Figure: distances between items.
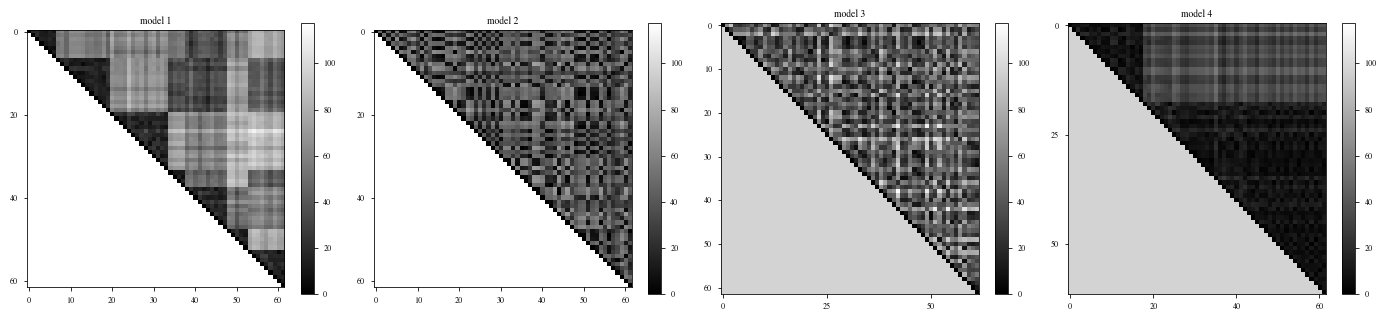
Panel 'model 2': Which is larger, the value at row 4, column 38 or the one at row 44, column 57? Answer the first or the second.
the first
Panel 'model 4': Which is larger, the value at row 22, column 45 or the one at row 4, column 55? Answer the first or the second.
the second
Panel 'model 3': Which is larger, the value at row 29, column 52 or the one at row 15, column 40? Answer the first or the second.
the first
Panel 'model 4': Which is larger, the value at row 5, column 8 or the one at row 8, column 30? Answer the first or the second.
the second
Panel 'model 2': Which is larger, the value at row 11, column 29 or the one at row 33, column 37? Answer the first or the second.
the second
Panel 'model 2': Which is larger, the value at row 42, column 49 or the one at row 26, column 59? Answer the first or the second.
the first
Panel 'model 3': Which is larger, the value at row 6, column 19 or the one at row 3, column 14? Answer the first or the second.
the first
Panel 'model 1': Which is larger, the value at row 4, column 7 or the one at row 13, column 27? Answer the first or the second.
the second
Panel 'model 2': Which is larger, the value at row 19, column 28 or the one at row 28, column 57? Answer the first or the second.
the first
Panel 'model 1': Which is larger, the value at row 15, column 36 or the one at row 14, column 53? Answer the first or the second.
the second
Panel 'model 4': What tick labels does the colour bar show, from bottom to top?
0, 20, 40, 60, 80, 100
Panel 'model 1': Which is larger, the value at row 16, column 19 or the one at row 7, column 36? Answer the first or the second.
the second
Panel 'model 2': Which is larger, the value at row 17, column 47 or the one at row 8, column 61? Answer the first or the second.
the first
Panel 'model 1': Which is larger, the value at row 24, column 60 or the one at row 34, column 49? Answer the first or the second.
the first
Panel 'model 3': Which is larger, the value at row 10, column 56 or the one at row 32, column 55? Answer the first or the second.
the second
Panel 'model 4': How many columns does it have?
62
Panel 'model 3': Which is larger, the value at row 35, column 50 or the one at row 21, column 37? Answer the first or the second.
the second
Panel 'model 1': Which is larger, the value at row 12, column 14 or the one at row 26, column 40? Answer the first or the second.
the second
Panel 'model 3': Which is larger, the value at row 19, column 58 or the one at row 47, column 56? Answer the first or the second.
the first
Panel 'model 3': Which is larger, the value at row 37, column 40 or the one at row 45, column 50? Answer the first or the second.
the second
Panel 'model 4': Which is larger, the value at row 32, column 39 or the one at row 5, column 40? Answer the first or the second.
the second
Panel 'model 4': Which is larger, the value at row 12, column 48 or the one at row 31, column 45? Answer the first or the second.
the first
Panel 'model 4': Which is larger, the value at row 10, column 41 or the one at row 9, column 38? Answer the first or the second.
the first
